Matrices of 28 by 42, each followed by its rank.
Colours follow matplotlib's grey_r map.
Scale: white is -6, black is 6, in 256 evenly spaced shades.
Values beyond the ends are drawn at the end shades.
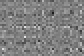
five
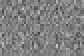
five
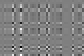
one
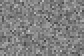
full rank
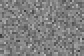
full rank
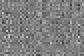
five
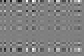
one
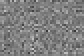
five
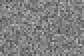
full rank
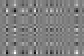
one
